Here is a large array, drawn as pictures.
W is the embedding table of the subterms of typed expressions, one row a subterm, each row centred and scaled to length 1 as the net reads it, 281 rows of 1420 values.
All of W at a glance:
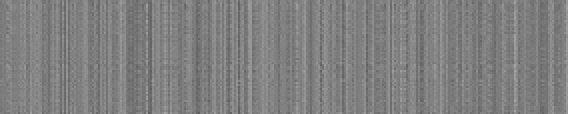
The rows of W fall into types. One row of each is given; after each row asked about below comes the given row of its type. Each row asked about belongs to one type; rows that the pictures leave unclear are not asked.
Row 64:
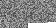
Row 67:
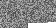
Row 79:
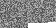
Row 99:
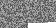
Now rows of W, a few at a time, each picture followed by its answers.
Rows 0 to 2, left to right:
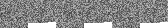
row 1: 67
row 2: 79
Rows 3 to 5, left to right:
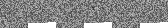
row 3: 64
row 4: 99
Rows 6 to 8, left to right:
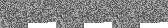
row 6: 79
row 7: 64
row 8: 64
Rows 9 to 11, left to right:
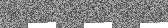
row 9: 67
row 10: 99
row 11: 64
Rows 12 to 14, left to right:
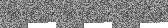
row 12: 67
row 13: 67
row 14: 64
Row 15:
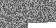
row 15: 99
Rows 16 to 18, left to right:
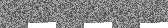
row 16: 99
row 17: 64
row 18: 99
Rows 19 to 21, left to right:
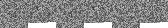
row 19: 64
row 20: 99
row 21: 99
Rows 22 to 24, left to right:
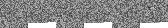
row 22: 64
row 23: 64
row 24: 99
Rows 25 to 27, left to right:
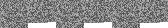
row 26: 99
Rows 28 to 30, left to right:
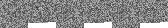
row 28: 99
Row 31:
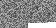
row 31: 64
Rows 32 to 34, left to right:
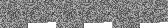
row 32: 67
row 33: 67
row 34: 79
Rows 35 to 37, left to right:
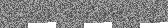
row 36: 64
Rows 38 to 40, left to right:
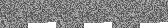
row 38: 64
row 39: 64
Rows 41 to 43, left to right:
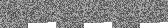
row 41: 67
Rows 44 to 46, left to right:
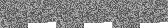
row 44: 79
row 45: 64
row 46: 79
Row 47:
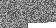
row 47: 67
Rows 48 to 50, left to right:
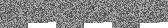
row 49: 64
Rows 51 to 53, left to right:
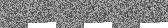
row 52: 64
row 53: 99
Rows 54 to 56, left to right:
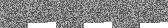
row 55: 79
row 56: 67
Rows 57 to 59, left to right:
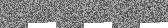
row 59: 99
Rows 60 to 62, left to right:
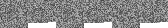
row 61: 67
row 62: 99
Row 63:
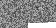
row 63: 99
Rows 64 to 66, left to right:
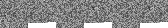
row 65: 99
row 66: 64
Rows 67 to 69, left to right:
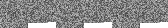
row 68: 99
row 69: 64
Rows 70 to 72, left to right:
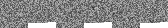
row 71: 99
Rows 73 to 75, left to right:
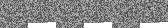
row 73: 99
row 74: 99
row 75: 99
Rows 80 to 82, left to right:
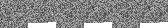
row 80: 99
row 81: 64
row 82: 64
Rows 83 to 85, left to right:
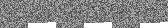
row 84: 99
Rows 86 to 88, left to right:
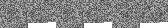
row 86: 67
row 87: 67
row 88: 64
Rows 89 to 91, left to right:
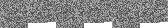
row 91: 79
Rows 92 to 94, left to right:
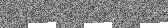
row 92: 67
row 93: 64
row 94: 67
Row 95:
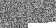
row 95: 79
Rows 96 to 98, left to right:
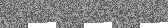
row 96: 64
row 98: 99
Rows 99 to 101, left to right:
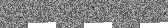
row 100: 99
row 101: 67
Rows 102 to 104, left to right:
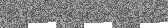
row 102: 67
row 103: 64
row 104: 79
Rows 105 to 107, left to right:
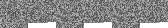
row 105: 67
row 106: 99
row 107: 99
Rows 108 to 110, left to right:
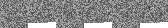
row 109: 67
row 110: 64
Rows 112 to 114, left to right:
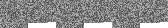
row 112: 67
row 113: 99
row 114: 79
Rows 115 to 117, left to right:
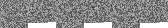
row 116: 99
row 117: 99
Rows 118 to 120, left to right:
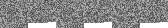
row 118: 67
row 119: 79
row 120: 99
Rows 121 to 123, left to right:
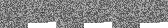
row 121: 79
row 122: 79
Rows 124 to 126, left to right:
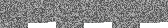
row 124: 79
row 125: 99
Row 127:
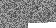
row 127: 64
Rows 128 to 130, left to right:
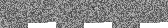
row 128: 79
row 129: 99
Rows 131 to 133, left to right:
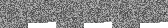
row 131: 67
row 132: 79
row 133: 67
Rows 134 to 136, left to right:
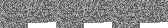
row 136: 99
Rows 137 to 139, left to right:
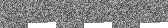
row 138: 67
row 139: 99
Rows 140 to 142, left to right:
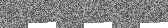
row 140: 67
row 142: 64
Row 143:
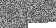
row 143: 67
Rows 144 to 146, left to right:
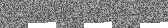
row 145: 79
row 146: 67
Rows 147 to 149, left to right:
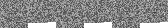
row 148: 99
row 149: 79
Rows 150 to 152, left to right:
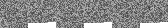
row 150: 79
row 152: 64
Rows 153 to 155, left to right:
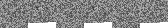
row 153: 99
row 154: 64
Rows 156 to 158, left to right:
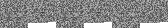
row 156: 79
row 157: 79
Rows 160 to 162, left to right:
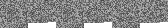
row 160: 67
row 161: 67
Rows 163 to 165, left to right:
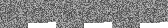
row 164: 67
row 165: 79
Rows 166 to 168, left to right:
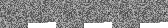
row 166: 99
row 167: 67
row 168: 67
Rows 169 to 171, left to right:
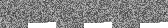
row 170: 79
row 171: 67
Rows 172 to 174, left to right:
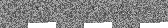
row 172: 99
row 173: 64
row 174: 67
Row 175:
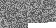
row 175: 79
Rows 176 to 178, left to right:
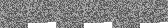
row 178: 79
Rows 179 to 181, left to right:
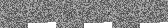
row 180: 67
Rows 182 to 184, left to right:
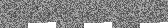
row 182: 64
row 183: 64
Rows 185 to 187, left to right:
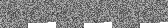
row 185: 67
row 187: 67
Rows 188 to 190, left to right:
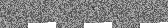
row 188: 99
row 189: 99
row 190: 64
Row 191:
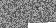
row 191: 99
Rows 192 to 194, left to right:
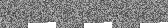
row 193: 67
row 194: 64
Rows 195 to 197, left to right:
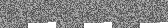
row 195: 67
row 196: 64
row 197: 99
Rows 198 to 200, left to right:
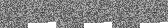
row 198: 79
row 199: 79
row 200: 79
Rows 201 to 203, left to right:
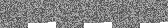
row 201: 79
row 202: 99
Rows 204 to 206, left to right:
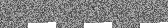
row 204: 99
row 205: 99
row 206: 64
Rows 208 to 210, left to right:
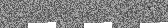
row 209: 64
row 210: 99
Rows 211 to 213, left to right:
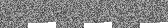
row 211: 99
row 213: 99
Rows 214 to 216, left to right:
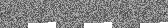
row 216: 67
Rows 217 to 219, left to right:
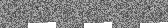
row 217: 99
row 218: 67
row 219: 64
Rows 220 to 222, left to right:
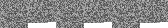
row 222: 99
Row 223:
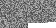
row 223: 64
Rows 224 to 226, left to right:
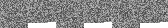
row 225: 79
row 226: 67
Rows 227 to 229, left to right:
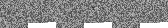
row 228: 99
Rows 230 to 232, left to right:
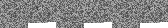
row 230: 64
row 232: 64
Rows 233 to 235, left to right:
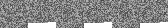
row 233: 99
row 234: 67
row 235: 67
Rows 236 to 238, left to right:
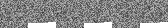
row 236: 99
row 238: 64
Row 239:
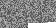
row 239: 99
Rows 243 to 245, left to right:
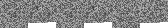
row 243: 64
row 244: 64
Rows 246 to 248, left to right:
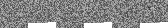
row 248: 99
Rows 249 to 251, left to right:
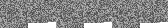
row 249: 67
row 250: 79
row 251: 99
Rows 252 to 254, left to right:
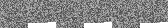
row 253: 79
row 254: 99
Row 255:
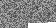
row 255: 64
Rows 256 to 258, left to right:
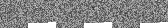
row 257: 99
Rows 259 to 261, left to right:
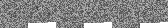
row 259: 64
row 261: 67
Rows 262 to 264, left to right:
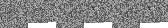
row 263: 99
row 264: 99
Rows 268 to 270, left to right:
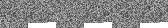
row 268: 64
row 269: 64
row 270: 64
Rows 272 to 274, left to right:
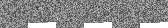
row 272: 99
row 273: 64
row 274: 67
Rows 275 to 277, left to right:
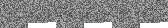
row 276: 64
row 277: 67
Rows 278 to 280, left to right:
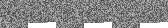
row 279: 67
